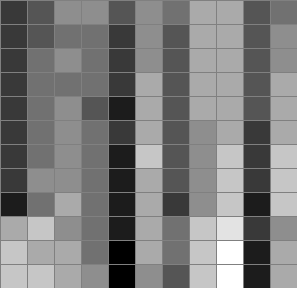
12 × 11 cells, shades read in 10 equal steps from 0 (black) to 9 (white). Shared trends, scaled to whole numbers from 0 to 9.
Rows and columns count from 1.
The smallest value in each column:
1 3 4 3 0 5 2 5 6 1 4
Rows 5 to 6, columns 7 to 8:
3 6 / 3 5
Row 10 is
6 7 5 4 1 6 4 7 8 2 5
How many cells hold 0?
2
